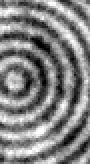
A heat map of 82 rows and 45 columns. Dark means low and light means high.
Overall the values sit about 50% of the way up the scale. Concentric rings centre on the middle left. There is no overall slope. No single row or column stands out from its neighbours. The texture is blotchy.
